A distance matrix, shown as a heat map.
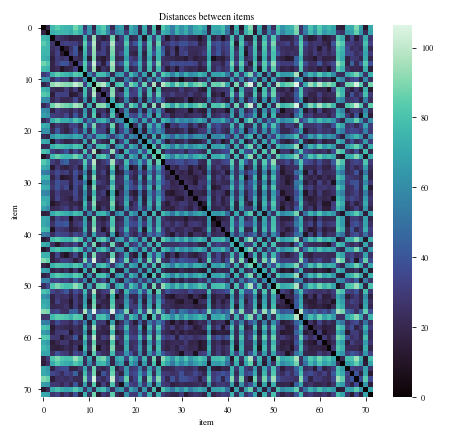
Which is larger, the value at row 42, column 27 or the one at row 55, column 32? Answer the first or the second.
the second
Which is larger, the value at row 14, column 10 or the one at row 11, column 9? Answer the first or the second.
the second
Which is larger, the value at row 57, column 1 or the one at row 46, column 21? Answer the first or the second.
the first
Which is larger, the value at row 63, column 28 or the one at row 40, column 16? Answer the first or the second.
the first
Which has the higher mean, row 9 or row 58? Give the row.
9
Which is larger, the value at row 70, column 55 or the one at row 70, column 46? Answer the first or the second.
the first
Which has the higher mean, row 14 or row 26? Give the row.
26
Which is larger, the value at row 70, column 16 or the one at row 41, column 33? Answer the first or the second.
the second
